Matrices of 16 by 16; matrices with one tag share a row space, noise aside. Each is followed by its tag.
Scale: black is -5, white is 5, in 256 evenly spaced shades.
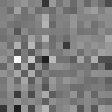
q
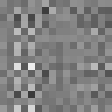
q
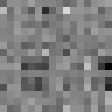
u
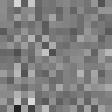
q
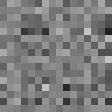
u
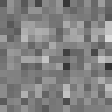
u
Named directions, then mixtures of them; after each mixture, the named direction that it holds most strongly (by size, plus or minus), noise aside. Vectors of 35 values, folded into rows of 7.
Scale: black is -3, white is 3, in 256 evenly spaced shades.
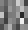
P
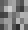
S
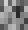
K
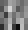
S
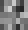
S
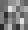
P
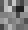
K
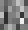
P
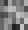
S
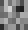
S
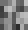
S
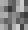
S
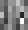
P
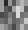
K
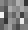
P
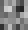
S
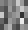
P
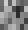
K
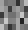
P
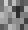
K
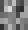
S
